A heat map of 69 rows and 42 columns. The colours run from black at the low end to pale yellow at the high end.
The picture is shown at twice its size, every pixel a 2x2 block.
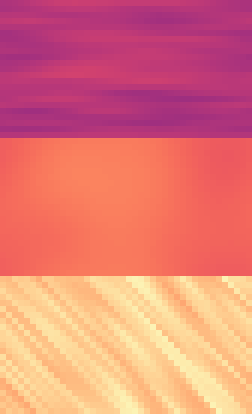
It is made of 3 by 1 panels. Panel 1,1: middling, streaked across, faint in contrast. Panel 2,1: high, smooth, faint in contrast. Panel 3,1: very high, slanting down to the right, faint in contrast.
